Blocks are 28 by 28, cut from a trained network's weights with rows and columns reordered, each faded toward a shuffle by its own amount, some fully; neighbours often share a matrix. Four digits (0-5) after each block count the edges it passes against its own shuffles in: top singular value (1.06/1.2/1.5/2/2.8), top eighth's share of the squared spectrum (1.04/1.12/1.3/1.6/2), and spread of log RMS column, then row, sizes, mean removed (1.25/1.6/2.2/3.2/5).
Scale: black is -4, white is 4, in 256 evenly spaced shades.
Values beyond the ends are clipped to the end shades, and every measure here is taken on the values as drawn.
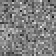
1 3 1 1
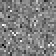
0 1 0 0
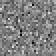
0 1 0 0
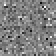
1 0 1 0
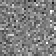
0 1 1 0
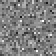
0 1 0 0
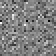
2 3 2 0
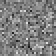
1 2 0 1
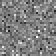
1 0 0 0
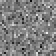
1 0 0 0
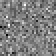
1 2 1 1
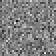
2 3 0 1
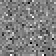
1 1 1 0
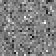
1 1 1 0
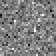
0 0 0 0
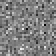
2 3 2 1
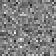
1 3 0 1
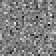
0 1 0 0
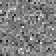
0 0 0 0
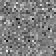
0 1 0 1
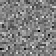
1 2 0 0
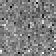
1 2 1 0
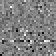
2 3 0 1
